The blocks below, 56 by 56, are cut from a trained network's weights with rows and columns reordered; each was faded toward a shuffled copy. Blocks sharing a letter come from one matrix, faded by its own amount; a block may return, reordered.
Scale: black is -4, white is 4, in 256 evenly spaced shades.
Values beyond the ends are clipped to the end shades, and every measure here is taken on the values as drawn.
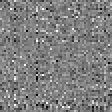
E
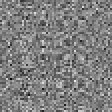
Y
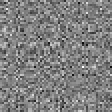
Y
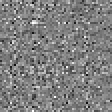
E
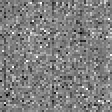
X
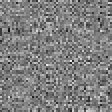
Y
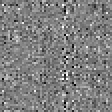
E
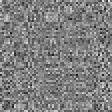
Y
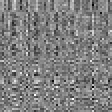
Y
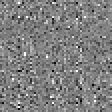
E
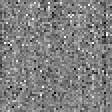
X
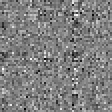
E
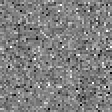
X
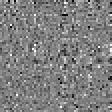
E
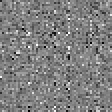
E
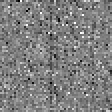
X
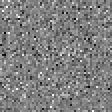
X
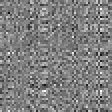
Y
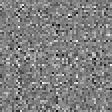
E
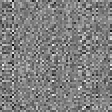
Y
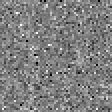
X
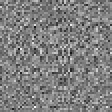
Y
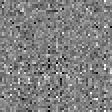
E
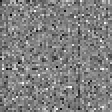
X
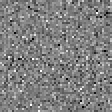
X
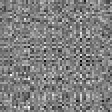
Y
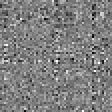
E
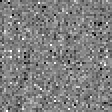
X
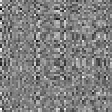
Y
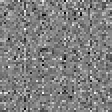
E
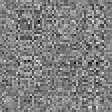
Y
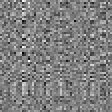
Y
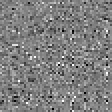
E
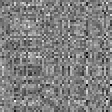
Y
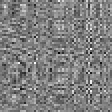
Y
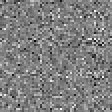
E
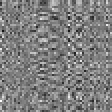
Y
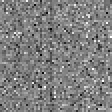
X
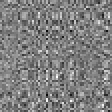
Y
